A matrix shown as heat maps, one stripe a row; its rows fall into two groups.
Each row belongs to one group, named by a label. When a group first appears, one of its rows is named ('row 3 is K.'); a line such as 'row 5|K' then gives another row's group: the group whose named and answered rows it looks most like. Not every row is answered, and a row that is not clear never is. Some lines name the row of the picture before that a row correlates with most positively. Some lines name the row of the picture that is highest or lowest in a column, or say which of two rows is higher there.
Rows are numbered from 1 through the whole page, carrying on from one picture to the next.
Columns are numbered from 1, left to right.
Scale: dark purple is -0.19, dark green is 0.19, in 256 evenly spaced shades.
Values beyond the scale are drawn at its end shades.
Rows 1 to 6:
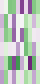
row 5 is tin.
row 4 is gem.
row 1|tin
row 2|gem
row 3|gem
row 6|gem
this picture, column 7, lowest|1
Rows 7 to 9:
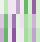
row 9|gem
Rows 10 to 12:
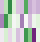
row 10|tin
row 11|tin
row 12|gem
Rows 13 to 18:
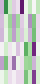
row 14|tin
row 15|tin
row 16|gem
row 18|gem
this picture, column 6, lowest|13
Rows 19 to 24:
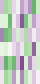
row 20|gem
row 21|tin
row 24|gem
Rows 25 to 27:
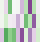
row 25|tin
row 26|gem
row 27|tin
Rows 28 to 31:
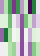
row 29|gem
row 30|tin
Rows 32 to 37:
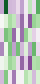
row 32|gem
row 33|tin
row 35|tin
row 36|tin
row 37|gem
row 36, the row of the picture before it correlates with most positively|31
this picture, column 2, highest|32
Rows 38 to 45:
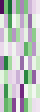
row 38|tin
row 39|tin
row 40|tin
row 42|tin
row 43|gem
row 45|gem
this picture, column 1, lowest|38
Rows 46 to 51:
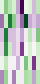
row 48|gem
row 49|gem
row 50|gem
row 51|gem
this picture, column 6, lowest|46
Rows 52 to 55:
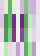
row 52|tin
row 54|gem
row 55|gem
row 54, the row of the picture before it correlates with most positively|49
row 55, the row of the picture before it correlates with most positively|50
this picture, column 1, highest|55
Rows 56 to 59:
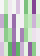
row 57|gem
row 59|tin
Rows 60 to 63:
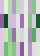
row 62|tin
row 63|tin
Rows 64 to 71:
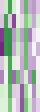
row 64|tin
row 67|tin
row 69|tin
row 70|gem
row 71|gem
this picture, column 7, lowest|69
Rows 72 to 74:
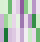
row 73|tin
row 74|gem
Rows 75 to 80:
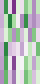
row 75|gem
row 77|tin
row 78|gem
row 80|gem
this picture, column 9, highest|77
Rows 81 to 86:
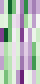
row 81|tin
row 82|gem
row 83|tin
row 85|tin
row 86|gem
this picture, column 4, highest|81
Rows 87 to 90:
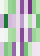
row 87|tin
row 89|tin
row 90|gem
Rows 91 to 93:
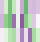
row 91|tin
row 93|tin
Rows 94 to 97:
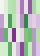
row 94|tin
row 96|gem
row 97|gem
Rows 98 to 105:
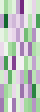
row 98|gem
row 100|gem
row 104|tin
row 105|gem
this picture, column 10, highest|99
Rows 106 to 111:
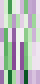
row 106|tin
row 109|gem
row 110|gem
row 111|tin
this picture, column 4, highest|111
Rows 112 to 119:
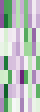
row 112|tin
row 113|tin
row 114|gem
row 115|gem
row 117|gem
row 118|gem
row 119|tin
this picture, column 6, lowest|117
